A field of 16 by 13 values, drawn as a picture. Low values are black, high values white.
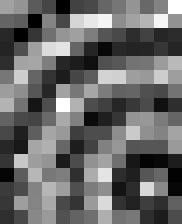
Mirror symmetry: none. Slope: none. Average level on the scale: 40%. Rings: centred on the bottom right.
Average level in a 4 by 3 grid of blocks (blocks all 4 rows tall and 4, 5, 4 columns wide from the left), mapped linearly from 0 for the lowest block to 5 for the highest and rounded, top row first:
354 | 545 | 434 | 550
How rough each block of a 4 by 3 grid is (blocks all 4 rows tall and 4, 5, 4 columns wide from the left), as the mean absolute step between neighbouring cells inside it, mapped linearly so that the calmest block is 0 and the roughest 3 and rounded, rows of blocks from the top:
2 3 2 | 1 2 0 | 1 1 0 | 0 2 2
